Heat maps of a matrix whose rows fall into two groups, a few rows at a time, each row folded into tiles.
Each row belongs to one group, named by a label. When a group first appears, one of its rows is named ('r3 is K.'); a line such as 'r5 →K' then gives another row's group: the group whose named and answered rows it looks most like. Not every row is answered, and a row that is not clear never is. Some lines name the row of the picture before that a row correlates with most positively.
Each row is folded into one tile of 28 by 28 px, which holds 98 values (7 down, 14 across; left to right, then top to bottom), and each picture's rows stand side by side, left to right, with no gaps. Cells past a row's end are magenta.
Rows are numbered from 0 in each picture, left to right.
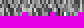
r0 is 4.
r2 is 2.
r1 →4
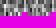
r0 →2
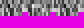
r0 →4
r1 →2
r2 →4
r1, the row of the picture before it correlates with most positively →0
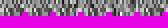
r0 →4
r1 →4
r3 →4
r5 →4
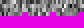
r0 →2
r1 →2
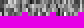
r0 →2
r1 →2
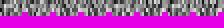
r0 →2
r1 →2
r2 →4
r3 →4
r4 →2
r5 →4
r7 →4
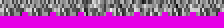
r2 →4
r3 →2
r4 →4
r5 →2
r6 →4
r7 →4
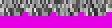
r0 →4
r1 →4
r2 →2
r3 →4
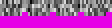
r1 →2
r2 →2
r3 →4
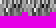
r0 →4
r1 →4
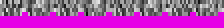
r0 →4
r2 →4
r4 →4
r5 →2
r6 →4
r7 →2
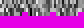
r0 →4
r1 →2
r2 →4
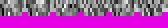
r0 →2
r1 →2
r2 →4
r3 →4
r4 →2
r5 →4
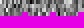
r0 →4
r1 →2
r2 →2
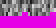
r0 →2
